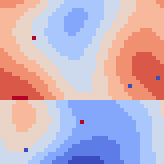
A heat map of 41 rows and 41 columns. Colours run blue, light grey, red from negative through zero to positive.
The top part is higher, up to a seam about 60% of the way down. Values change most from cell to cell in the middle right. The bottom middle is the ninth with the lowest average. Five lone cells stand out: two far higher and three far lower than their neighbours.
